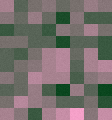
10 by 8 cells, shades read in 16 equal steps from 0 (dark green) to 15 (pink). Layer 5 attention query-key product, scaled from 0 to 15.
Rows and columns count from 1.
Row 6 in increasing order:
5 5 7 8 10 10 11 11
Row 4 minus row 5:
2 3 -2 -5 -10 -1 -5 0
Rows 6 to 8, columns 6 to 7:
5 10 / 4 8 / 9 5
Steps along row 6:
up up up up down up up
